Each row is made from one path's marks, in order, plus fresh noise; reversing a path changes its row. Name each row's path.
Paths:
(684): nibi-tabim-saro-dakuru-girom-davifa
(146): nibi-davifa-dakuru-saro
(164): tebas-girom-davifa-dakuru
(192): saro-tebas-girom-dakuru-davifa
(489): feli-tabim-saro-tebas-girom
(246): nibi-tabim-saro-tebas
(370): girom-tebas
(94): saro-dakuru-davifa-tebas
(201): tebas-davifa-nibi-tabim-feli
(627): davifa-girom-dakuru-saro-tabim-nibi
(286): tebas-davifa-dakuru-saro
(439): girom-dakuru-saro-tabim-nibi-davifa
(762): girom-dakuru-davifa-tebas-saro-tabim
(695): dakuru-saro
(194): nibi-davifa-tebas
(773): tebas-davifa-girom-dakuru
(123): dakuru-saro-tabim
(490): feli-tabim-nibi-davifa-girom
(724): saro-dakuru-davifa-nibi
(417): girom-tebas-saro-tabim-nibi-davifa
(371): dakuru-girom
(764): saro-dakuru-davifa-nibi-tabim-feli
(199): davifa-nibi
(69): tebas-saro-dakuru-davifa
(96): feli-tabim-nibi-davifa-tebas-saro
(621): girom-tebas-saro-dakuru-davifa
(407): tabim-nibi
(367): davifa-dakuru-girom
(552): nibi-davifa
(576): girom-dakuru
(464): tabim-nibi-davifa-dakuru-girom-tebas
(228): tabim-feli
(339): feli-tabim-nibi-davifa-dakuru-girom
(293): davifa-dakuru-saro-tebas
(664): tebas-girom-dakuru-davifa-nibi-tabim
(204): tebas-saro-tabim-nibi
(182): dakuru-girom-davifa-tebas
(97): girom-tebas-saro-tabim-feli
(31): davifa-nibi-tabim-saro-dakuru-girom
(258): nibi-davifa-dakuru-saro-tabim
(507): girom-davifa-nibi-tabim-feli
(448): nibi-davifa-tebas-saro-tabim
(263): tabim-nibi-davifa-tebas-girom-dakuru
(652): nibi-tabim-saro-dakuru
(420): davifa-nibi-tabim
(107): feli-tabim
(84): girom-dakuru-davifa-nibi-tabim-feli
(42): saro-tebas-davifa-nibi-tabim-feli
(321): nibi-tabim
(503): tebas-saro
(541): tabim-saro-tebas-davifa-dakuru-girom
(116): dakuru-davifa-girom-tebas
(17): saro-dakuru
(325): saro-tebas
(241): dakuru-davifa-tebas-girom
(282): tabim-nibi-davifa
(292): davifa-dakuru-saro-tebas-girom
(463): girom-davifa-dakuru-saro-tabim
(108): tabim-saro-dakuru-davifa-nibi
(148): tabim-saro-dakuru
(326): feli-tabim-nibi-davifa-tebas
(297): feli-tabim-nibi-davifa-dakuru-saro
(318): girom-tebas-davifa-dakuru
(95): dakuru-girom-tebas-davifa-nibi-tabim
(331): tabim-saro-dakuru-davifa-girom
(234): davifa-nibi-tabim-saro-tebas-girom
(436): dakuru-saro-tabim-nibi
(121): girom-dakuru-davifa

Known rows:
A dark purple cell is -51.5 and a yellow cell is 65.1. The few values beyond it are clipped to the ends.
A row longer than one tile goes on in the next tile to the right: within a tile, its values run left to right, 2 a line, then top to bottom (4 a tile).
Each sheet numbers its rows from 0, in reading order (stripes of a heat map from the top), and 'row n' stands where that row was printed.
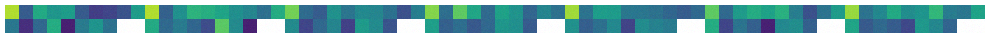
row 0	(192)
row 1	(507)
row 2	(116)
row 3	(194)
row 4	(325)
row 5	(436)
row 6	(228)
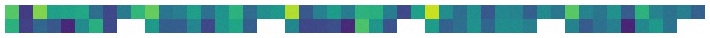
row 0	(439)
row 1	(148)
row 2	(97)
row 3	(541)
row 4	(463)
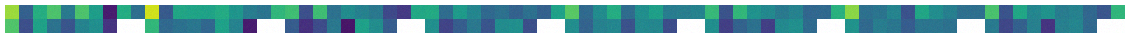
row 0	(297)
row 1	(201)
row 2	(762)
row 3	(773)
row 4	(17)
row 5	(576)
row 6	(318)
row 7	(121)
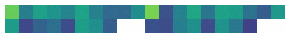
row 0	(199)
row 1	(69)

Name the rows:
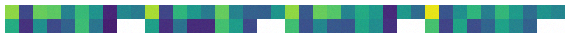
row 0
(96)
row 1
(417)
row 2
(326)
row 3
(464)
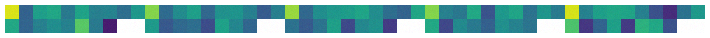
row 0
(95)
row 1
(370)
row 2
(724)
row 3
(367)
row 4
(234)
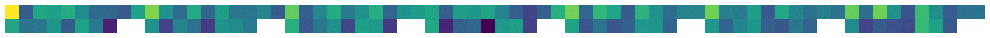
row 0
(42)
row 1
(164)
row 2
(652)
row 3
(627)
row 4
(552)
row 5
(286)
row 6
(448)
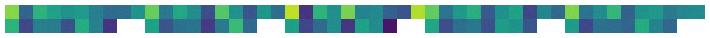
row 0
(420)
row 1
(258)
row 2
(84)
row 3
(107)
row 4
(371)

